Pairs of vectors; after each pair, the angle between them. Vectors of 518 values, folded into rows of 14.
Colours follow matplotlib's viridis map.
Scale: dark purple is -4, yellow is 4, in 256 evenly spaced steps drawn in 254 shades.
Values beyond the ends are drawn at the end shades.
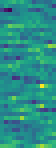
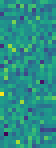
orthogonal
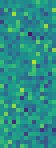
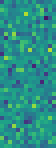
orthogonal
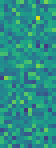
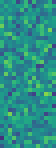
partly opposed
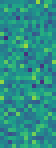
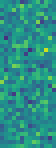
partly aligned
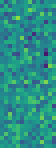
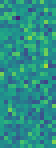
nearly opposite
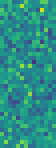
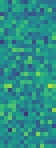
partly opposed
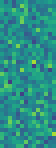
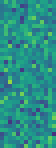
nearly opposite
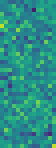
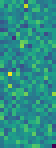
partly opposed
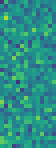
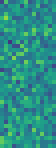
nearly parallel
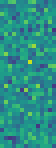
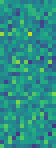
orthogonal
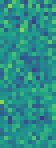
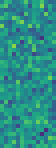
partly opposed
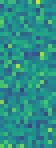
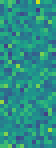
nearly parallel
